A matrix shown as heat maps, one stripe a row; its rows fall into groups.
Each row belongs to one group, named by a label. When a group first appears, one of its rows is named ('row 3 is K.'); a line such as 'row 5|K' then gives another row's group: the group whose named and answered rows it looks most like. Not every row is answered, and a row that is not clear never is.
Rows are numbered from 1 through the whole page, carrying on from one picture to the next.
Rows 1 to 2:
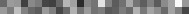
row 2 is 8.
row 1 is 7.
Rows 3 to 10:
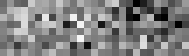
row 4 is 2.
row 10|2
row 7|2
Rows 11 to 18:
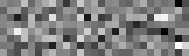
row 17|7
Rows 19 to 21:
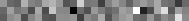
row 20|2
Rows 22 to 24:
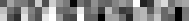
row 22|2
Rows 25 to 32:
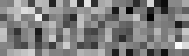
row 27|2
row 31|7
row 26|2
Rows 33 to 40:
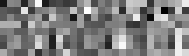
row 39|7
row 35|2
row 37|7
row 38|7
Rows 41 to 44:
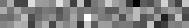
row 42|8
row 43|8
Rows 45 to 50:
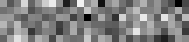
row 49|8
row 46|8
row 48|8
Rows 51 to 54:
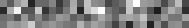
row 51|8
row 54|2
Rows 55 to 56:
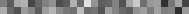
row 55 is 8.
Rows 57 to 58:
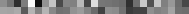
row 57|2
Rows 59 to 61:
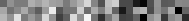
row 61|8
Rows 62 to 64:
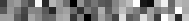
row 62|2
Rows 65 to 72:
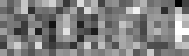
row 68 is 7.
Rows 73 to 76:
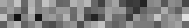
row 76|7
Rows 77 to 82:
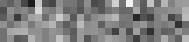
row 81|2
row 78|2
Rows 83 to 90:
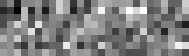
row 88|8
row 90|8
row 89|7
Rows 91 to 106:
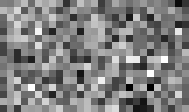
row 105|8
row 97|7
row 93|2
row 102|7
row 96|2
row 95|7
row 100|8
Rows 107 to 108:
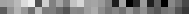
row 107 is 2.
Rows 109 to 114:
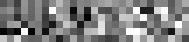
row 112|7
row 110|2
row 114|8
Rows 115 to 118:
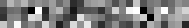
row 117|2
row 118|8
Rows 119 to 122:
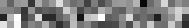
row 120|7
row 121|7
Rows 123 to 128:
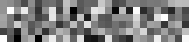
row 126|8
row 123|7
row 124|2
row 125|2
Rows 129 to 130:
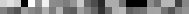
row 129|8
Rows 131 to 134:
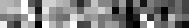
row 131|2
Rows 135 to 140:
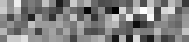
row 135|8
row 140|2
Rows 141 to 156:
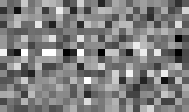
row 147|8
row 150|7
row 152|8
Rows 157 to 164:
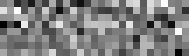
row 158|8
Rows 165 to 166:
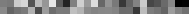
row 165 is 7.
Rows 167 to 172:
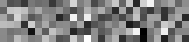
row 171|2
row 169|8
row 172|8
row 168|2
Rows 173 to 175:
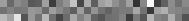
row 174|2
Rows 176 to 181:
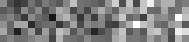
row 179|8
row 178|7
